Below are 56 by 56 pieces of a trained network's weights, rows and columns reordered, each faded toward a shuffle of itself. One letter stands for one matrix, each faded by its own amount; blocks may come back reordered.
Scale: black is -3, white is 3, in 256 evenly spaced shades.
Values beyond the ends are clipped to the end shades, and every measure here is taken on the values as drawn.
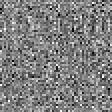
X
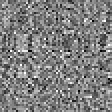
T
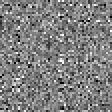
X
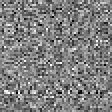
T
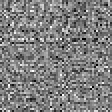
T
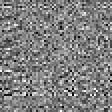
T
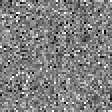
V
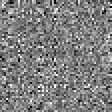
X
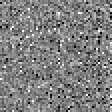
V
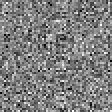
T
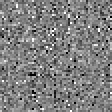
V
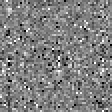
V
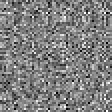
T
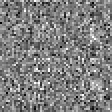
X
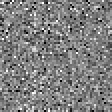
V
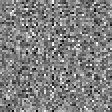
X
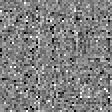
V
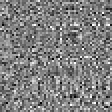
T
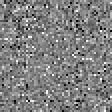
V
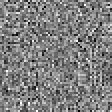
T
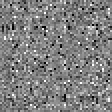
V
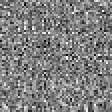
X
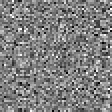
T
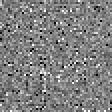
V
